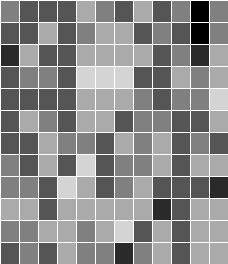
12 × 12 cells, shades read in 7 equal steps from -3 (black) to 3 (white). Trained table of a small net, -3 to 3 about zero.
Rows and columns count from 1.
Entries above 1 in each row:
0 0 0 3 1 0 0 1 1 0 1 0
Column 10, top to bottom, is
0 -1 0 1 0 -1 -1 -1 -1 -1 -1 -1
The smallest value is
-3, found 2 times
